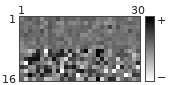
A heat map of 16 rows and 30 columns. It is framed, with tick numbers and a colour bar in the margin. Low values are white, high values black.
Seam: horizontal, 50% of the way down, the top part calmer. Slope: none. Ninth with the lowest average: bottom right. Odd rows or columns: none. Stripes: none.
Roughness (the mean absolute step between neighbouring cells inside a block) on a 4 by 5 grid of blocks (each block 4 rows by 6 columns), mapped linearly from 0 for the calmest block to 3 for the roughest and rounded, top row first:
0 0 0 1 0 | 0 0 0 0 0 | 2 3 3 2 2 | 3 3 3 3 3
